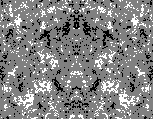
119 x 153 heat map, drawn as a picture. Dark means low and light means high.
Slope: none. Seam: none. Average level on the scale: 50%. Stripes: none. Odd rows or columns: none. Ninth with the lowest average: top middle. Mirror symmetry: left to right.
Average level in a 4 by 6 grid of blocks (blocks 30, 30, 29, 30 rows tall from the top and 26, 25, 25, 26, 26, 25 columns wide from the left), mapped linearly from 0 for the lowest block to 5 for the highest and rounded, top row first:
430034 | 110011 | 142241 | 351153
